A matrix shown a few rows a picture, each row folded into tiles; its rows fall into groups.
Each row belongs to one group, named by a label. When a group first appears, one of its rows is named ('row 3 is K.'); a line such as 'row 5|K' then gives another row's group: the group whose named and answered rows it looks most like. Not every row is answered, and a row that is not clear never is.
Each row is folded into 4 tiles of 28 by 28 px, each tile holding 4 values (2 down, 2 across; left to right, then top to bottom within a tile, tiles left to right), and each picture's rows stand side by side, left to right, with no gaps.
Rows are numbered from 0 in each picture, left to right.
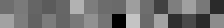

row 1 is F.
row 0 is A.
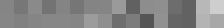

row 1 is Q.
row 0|Q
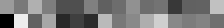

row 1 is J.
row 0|F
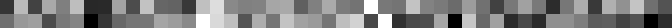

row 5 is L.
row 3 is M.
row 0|L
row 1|Q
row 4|F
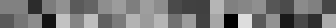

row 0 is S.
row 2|F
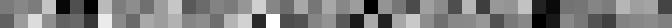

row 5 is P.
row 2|M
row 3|S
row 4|L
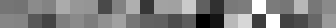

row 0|P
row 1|L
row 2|M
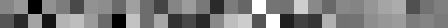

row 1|F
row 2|M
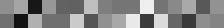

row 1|M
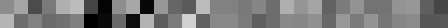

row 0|L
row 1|S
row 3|L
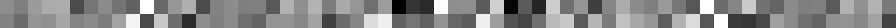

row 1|M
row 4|J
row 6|M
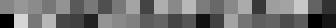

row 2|L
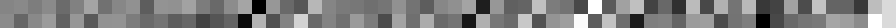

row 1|L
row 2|S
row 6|L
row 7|Q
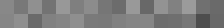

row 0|P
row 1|L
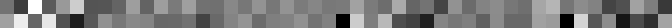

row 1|L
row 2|P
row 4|Q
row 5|F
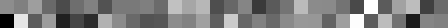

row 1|P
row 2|A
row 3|M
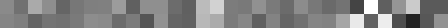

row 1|Q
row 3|M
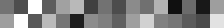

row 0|M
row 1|J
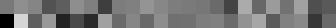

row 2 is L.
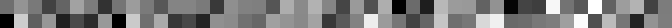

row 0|F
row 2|P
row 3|J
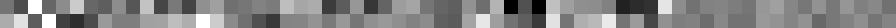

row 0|M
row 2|P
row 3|A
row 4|J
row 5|J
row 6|Q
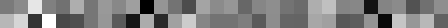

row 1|S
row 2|Q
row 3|S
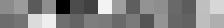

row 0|J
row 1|Q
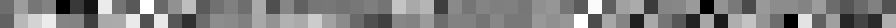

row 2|Q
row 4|Q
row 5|M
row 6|S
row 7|F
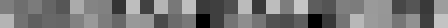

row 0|A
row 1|L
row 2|L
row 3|J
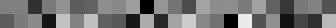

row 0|S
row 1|S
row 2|F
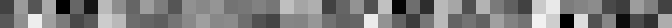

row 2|P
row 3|J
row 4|Q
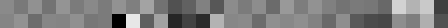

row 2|P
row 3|P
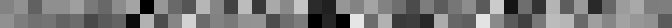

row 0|L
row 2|L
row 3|F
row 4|J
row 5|A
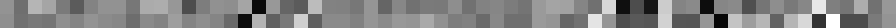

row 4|Q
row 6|S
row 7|M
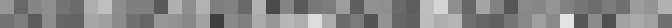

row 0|Q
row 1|P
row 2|Q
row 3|Q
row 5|A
